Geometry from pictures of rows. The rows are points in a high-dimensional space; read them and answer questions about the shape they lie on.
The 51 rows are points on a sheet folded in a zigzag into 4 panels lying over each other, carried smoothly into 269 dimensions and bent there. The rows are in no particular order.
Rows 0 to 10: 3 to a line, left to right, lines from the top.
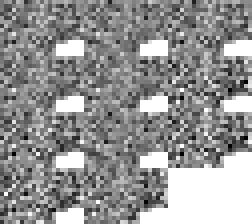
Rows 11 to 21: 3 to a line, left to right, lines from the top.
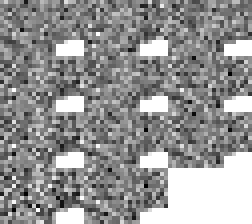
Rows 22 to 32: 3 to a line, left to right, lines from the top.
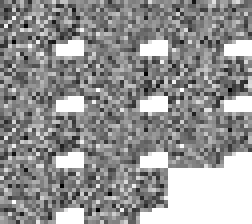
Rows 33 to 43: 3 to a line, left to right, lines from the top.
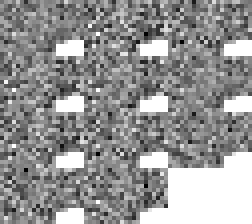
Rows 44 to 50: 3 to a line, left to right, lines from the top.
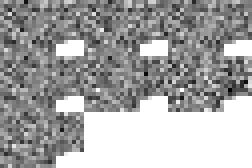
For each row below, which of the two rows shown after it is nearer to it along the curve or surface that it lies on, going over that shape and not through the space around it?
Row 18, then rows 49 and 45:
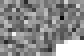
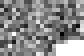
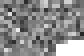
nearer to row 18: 45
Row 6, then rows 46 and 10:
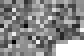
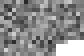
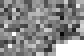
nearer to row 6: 46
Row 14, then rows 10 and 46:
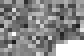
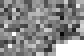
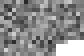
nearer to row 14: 46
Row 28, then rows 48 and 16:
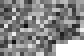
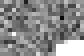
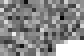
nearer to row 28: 48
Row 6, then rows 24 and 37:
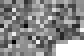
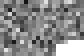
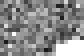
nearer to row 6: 24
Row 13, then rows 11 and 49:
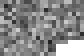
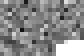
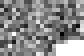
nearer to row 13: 11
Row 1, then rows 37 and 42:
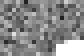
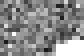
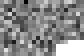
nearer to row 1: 37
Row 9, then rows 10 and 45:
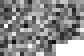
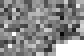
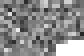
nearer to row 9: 10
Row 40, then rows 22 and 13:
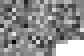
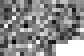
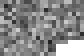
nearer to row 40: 22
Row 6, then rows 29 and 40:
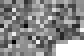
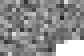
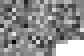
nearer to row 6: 40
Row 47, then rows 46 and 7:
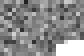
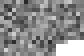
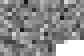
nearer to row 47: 46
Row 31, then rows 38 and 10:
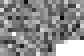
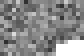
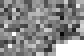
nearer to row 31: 10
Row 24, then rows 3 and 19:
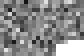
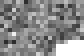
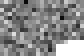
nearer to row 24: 3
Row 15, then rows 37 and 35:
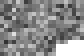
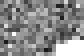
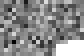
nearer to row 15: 37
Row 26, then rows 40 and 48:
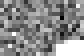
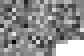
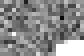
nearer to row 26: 48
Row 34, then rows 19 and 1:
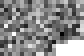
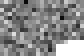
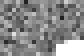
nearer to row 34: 1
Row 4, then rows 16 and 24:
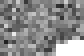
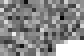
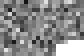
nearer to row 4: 24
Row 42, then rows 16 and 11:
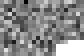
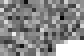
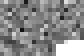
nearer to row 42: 16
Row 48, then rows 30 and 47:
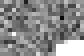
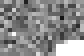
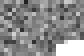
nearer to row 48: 30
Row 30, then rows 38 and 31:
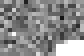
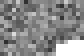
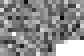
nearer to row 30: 31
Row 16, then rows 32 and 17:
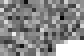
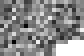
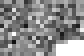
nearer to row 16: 17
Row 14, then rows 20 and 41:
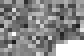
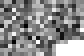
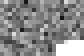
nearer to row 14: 20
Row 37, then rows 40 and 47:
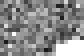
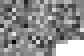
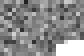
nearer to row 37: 47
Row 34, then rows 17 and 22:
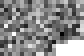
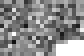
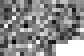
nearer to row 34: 22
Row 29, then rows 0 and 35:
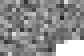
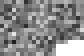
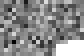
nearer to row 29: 0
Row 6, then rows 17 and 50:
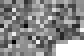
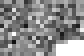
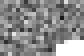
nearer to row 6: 17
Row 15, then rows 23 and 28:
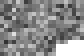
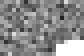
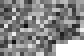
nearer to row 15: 23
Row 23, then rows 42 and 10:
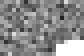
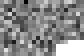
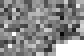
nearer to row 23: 10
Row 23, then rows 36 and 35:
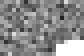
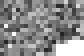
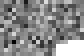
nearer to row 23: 36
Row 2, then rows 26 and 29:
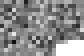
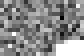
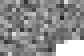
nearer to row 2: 26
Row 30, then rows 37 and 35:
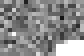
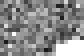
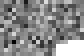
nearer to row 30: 35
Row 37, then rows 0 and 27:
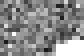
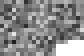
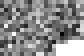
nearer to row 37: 27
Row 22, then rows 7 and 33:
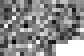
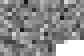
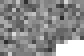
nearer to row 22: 33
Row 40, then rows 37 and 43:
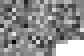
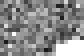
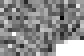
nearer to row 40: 43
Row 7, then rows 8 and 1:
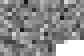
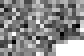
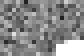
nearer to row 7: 1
